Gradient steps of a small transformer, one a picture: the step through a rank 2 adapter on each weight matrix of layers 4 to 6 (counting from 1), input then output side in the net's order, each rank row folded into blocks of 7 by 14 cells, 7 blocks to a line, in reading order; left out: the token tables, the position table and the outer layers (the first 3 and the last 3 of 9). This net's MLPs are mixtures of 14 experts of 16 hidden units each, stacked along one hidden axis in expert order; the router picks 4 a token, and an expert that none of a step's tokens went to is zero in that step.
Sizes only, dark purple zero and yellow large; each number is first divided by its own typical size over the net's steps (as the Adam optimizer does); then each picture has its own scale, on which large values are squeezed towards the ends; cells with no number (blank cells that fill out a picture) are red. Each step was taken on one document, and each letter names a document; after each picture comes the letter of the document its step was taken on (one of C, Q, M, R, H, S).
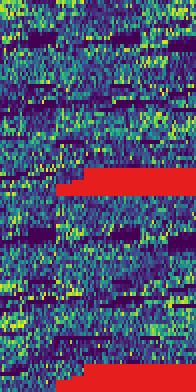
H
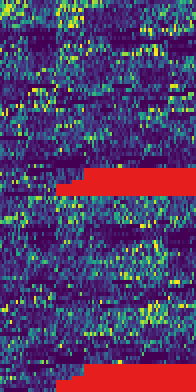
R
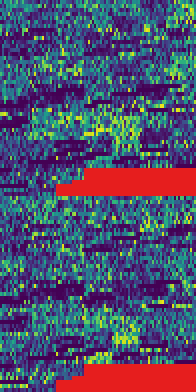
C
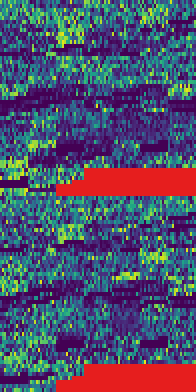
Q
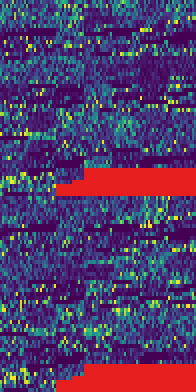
R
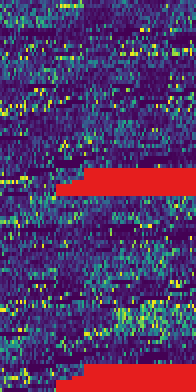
R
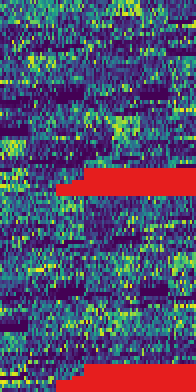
C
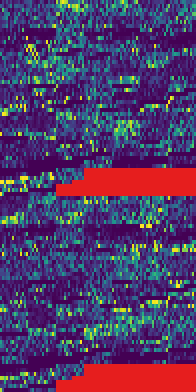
R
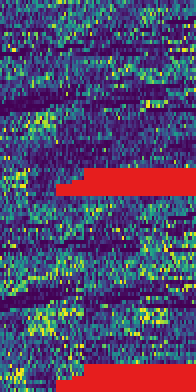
Q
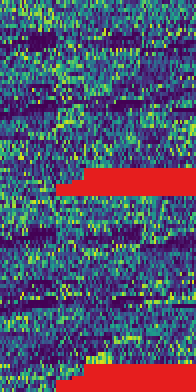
H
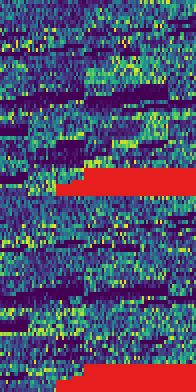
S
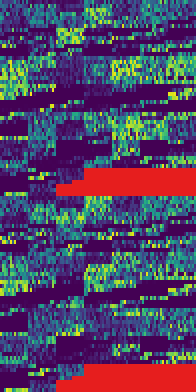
S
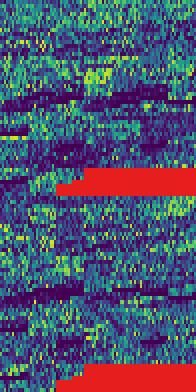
S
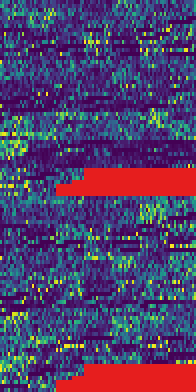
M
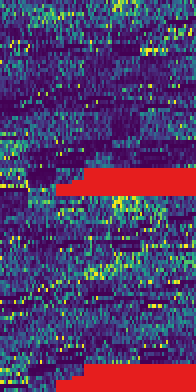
M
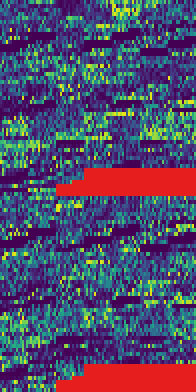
H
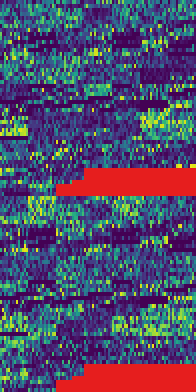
H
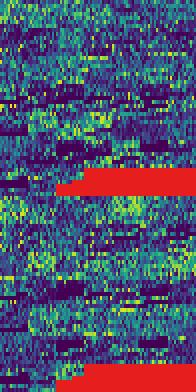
C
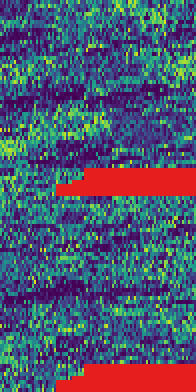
C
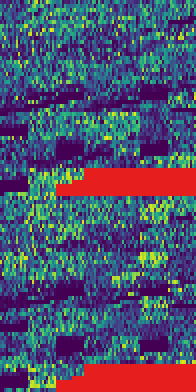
S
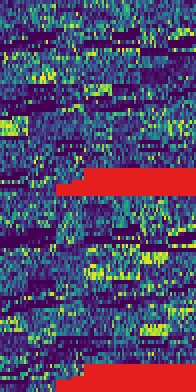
H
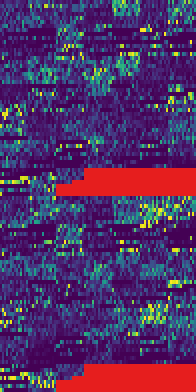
R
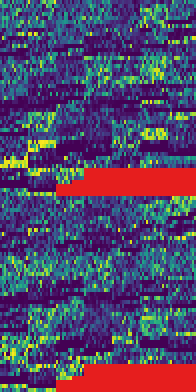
Q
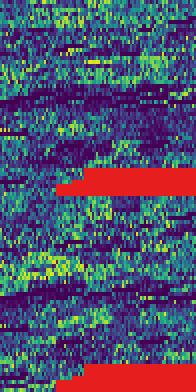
S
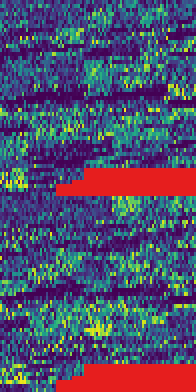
C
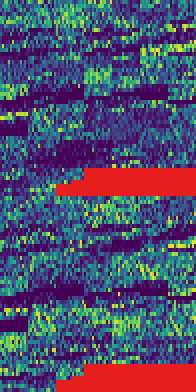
C
